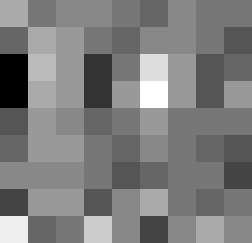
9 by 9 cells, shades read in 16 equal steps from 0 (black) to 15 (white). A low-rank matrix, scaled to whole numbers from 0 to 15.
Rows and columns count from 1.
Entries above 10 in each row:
0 0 2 1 0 0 0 0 2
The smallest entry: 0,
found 2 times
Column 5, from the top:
7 6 7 9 7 6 5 8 8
